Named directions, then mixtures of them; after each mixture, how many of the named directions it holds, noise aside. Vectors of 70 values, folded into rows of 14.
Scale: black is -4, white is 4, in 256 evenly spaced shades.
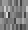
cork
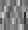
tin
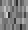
one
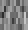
one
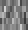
one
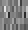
two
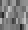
two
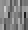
two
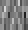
two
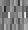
two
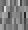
two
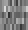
one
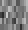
two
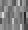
one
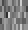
one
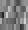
two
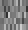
one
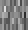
two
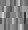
one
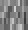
one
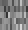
one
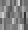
one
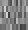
one
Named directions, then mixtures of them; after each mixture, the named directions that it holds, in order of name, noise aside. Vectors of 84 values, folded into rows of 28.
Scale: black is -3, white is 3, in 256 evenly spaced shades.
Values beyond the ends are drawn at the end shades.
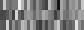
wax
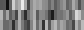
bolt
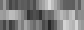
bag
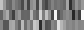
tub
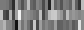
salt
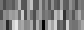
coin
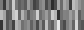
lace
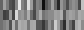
coin, salt, wax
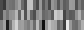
coin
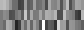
bolt, coin, tub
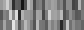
bolt, coin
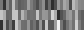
lace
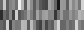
wax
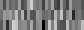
coin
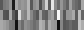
lace, salt, tub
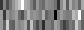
bolt, tub, wax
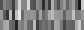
salt, wax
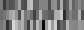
coin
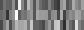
coin, lace, wax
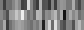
coin, lace, salt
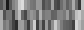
bolt, salt, wax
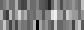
lace, salt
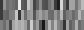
coin, wax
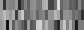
wax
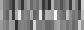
salt, tub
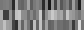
salt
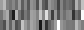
tub, wax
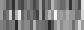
bag, salt, tub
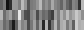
bag, bolt, salt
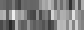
bag, lace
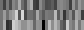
coin, lace
